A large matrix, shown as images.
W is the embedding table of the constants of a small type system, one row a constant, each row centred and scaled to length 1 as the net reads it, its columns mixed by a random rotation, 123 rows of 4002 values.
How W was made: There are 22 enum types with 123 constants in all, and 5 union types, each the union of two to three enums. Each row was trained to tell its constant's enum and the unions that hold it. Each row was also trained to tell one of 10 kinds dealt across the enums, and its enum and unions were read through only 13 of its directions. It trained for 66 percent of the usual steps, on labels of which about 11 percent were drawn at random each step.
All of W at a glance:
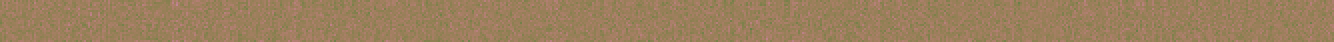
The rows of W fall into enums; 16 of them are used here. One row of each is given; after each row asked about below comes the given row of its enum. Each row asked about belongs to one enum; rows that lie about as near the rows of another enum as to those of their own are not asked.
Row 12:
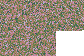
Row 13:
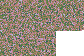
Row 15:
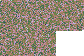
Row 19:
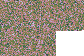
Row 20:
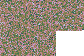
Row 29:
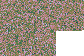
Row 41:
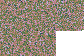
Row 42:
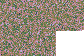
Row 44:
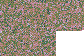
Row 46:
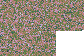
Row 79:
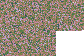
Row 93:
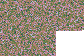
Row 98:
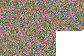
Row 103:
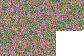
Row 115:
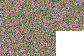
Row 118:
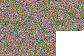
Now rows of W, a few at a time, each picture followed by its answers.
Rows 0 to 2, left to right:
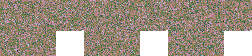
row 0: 79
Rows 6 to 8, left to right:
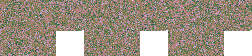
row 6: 44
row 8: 12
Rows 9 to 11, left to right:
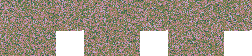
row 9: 79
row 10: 115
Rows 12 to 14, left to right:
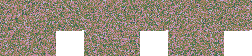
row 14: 13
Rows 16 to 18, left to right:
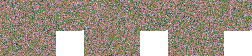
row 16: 79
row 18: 115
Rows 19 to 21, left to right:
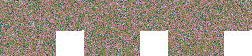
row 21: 13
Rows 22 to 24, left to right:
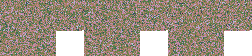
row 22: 118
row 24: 79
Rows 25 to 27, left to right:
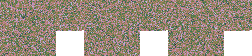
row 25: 20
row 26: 41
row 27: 115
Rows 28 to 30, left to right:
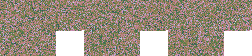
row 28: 79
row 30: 13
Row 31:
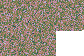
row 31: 12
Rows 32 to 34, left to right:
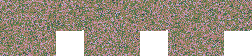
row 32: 103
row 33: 98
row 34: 118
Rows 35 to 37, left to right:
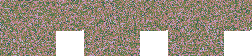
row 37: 41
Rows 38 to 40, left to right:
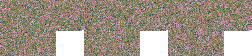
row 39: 15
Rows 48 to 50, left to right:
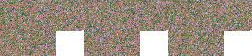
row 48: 93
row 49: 118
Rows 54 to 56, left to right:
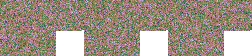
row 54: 44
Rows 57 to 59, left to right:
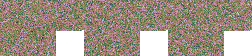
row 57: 103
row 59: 42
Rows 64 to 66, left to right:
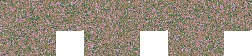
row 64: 20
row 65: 12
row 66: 15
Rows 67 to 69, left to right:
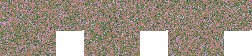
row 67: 20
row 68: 20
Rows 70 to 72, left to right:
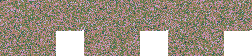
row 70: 42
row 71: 103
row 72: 20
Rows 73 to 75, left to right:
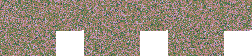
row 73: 79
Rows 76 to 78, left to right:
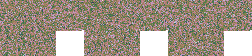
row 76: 115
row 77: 44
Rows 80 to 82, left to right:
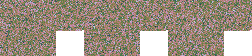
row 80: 115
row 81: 41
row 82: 12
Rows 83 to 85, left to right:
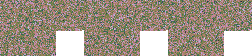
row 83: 115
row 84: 93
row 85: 98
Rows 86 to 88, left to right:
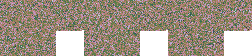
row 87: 12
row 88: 93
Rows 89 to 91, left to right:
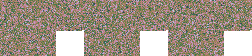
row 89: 44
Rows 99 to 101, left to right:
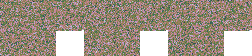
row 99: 44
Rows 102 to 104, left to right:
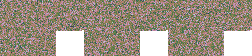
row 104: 19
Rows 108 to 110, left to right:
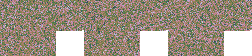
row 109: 93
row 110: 13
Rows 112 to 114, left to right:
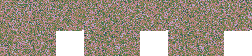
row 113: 20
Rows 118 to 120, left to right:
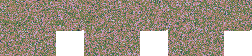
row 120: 12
